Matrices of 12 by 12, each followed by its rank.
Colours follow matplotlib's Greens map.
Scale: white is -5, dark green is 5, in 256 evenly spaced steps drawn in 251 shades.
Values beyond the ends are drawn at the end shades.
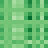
one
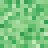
full rank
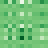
one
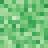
full rank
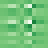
one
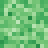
full rank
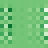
one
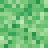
full rank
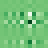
one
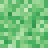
full rank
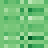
one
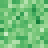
full rank
